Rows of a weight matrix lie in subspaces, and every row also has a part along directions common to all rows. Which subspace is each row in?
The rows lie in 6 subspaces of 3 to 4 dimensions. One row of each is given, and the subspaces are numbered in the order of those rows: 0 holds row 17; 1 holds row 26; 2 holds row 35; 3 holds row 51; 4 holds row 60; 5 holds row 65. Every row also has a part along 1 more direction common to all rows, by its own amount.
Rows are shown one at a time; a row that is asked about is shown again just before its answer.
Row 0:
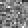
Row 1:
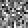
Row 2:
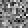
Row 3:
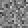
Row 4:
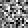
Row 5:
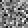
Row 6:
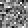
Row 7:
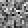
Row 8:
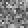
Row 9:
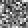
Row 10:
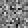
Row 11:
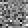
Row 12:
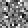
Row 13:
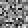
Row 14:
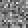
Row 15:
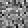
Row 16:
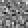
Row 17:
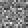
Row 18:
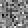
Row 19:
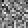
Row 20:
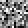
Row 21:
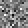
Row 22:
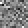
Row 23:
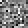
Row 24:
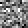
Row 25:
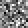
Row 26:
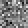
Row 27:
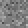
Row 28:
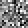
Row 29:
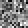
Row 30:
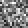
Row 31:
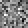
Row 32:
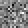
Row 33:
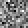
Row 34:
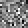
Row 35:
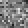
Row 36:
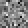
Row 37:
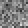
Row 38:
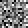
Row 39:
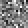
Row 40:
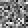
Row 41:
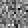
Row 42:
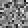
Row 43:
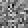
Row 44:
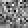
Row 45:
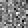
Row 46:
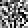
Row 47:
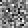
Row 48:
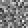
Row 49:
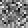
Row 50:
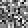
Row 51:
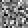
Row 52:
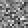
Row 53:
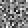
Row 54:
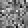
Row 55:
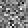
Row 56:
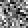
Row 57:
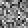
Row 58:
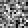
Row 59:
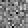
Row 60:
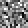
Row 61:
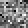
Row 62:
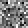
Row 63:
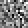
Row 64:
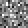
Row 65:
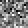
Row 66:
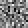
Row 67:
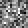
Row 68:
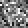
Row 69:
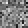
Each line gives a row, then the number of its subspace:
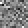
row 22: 5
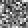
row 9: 5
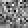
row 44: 2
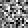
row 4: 0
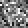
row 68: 2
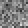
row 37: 1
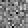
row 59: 3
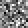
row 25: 0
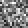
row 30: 2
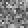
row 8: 2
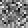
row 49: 5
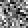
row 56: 2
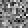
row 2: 2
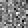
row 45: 3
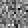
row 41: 0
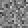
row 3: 1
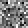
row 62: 1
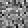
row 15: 1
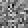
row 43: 4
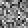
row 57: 0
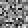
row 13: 0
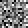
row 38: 0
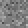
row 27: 2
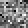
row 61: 2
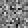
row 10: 0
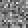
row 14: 2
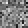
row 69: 1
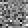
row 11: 0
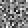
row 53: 3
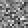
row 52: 3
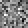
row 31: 3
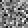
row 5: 3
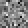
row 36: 4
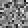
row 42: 1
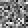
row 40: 0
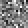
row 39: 1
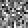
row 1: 5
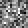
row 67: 4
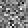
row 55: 3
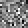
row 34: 3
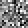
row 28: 1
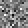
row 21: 3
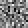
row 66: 3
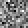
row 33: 2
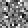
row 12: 4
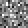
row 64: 4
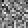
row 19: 5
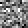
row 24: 5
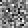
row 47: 4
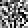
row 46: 4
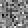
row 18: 4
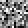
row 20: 5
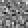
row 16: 5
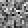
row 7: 5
